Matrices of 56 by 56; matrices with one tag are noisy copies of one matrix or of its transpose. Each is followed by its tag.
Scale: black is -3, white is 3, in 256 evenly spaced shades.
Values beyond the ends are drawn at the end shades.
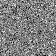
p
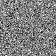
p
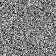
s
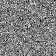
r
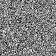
r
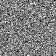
r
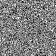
p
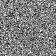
p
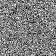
p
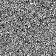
r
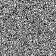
p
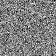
r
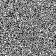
p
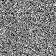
s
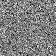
s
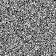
r
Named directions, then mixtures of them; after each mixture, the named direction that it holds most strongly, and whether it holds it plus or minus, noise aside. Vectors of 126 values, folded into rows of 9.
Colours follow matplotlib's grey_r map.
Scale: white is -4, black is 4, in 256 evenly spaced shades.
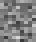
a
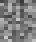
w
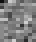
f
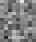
w, minus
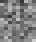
w, plus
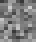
w, plus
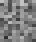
w, minus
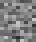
a, minus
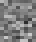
a, minus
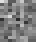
w, minus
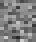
a, minus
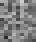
w, minus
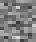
a, plus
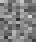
w, minus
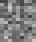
w, plus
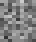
w, minus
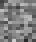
f, plus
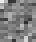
f, minus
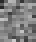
f, plus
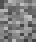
f, plus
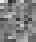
f, minus
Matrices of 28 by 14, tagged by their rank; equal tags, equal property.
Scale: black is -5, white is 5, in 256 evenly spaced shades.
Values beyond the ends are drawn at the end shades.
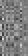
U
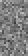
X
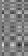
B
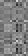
U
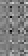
U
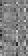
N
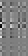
B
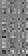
N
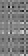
U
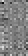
N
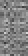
N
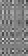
U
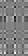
B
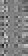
U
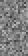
X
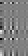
B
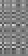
B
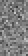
X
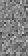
X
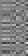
U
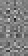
N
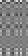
B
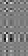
B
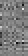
N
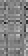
N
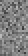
X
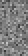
X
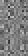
N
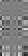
B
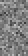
X
